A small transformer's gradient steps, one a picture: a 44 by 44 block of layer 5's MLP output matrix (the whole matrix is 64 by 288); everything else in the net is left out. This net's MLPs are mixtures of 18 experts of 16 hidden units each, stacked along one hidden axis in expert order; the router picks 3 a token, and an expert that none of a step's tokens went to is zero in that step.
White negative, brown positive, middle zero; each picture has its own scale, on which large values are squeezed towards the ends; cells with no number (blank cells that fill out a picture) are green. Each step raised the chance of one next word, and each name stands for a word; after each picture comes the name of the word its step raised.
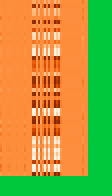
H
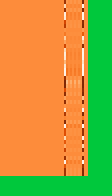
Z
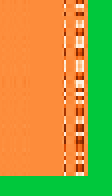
Z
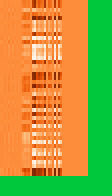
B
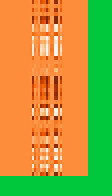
H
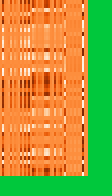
Z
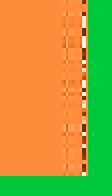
Z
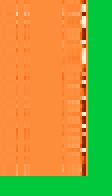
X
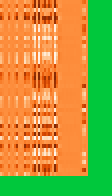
B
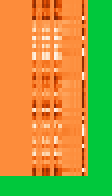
B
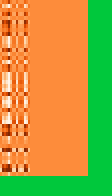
H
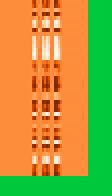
X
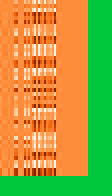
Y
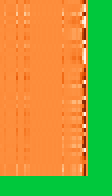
X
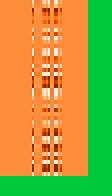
H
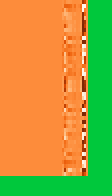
B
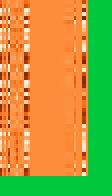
X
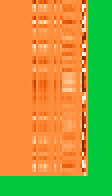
X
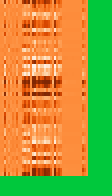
Z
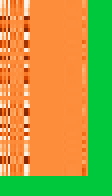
Y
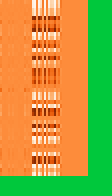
Y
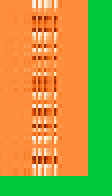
Y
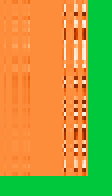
X
